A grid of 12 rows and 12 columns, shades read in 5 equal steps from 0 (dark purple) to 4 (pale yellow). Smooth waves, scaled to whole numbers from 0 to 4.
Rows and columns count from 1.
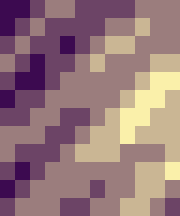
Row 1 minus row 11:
0 -1 -1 0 0 -1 0 -1 -1 -1 -1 0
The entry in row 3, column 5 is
0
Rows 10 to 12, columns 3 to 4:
1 2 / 2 2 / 2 2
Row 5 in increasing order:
0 0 1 1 2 2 2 2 2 3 4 4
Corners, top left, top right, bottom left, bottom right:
0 2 1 1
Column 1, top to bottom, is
0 0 1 2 1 0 1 2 2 1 0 1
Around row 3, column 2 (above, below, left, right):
1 1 1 1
